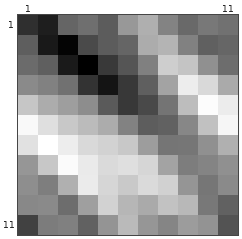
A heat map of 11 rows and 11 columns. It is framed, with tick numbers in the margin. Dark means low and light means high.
Ninth with the highest average: middle left. Calmest part: bottom middle. Ninth with the lowest average: top left. Grain: diagonal, down to the right.
